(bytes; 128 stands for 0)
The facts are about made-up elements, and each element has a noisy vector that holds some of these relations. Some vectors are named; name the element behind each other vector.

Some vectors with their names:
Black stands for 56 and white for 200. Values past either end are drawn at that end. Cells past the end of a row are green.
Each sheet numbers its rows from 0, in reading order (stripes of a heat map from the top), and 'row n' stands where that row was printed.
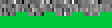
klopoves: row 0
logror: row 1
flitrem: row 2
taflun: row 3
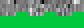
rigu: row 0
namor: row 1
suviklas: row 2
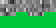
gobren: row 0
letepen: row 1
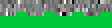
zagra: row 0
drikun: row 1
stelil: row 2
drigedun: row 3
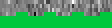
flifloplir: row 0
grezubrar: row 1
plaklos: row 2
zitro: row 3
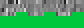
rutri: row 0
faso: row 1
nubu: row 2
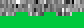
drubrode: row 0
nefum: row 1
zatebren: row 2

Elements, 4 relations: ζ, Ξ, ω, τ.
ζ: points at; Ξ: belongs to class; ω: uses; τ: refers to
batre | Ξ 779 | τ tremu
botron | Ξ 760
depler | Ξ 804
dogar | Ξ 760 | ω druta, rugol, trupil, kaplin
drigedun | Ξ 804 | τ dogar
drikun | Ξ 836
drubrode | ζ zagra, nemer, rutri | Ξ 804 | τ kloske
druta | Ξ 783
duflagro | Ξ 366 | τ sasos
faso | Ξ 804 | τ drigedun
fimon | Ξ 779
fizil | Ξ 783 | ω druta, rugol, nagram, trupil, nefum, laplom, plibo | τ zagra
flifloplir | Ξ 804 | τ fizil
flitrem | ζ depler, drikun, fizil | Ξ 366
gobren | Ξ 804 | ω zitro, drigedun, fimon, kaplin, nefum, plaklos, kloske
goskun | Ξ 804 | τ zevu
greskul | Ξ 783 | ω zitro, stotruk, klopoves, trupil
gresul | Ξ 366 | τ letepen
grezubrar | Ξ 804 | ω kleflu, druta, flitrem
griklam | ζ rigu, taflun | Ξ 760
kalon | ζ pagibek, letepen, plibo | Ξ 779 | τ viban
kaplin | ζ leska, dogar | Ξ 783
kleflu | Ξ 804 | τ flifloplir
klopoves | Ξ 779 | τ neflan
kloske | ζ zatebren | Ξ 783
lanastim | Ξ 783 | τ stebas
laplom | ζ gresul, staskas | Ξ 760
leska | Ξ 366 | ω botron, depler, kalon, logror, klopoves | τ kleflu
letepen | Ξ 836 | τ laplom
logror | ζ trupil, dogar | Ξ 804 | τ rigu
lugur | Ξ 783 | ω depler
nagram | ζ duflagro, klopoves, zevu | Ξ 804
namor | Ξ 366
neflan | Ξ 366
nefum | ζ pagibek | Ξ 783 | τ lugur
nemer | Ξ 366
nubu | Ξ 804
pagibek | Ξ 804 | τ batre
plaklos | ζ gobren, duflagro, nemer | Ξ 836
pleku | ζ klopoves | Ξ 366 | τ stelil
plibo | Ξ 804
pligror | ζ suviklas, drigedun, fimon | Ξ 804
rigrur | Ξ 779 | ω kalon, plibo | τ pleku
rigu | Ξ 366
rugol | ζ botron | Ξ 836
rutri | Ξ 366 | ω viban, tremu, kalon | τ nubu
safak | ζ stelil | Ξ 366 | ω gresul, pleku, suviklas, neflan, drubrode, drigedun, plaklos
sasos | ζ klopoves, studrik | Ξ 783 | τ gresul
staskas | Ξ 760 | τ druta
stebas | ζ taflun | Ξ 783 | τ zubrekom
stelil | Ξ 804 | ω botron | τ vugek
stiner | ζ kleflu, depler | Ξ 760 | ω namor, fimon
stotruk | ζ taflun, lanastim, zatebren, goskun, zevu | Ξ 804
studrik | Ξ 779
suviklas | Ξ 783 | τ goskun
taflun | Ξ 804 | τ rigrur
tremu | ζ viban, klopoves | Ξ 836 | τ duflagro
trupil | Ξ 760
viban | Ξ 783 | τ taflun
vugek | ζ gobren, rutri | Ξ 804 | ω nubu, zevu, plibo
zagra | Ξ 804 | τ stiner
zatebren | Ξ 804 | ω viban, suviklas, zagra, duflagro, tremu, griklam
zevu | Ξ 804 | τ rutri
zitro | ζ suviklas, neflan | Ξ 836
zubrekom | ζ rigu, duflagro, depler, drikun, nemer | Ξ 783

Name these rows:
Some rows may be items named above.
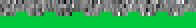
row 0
lugur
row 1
zitro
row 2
trupil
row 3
rigrur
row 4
viban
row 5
nefum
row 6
sasos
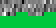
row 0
botron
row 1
laplom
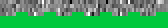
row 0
studrik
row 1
tremu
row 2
fimon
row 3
botron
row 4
flitrem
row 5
suviklas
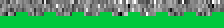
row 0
kaplin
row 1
druta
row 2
laplom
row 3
kloske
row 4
safak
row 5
tremu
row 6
greskul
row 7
gresul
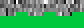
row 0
kleflu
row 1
drubrode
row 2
rugol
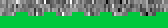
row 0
plaklos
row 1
flitrem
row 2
tremu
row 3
depler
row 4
plibo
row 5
dogar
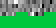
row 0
pleku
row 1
botron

